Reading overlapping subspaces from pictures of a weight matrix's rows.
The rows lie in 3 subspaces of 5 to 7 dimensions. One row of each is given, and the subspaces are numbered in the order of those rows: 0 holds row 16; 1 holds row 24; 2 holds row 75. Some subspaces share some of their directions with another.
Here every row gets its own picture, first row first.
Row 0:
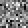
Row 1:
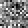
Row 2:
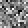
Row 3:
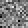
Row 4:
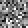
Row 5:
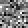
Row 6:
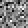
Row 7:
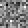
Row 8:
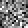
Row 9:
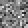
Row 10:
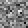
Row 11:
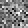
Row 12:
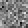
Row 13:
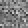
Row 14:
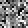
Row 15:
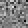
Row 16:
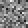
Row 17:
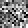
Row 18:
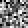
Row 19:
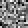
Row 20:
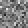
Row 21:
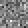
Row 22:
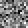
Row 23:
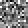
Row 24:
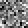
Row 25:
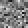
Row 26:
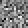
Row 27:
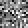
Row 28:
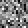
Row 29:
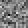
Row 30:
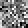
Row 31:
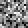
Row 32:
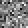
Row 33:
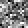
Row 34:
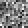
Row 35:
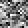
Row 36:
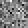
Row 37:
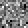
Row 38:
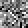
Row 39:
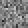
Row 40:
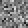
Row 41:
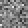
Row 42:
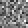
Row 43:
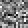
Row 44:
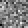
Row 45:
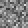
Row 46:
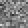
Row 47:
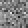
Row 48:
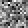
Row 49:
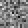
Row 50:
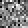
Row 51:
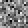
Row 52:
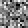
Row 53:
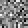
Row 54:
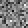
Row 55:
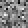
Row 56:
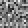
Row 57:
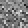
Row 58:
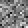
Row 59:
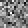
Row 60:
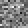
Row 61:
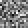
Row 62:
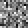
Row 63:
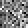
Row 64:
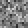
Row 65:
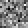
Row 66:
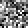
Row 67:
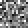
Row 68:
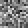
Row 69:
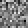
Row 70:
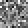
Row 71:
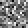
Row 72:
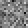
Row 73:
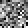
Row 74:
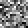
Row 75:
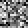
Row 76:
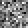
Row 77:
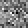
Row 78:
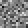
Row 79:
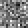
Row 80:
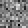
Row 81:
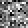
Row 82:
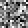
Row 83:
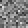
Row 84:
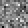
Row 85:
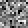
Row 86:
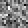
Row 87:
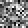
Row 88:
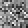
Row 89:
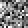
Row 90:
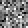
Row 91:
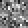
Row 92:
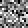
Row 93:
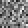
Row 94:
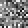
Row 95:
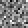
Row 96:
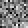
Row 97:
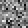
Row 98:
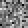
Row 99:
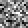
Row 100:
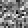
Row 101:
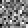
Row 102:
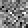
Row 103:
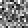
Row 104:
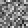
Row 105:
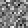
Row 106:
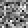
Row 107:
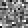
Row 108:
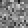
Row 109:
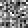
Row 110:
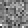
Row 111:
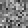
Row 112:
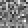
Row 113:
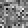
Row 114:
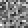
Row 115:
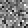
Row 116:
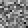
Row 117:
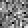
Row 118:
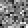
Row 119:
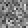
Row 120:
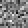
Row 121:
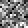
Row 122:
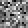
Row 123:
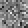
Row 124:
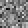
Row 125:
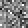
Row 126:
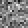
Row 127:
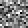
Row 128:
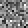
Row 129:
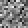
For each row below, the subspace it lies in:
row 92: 1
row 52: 1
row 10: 2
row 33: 2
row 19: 0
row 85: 2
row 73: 2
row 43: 0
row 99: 2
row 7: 1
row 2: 2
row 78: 0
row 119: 1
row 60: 0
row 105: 2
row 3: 2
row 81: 2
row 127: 2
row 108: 2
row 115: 1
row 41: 0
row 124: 2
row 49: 2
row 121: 2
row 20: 2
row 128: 1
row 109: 1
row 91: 2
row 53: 0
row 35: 2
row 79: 1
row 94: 0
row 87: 0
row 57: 2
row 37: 1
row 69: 2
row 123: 1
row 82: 1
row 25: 0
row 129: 0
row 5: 0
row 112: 2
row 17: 1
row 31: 2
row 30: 2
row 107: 0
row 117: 0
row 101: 0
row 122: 2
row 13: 1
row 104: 2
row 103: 1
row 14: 2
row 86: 2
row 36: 0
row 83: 0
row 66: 0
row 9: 1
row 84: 1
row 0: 1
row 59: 0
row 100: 0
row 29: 0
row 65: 2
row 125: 0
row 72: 2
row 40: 2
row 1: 1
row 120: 0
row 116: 2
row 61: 0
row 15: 0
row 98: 0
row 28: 1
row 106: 1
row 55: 2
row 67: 0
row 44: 1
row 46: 2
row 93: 0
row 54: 1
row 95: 0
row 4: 1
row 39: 2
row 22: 2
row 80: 1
